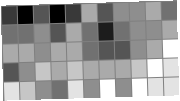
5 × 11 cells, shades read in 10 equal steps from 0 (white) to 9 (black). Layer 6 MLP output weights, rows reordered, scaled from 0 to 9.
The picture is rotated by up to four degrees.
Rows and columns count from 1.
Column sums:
22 23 20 26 16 20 23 22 14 11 10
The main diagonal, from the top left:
7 5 4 3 1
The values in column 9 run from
0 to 4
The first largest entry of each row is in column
2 7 7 1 4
